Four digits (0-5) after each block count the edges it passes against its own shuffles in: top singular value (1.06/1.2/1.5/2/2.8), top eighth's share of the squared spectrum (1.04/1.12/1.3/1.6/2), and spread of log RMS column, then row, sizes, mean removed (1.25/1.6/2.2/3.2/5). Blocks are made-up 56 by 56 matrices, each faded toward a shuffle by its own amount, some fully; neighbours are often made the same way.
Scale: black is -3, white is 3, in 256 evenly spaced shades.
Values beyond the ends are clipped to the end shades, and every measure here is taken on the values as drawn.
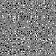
4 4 1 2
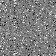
2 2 0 0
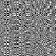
4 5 3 3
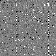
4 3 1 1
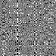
4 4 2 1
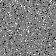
0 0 0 0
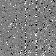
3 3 2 0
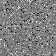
0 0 0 0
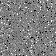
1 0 0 0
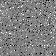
1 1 0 1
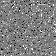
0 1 0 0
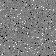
0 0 0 0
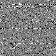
2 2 0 3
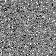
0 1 0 0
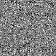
2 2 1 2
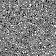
1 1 0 0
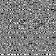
4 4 1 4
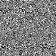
2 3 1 2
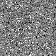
2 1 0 1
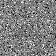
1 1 0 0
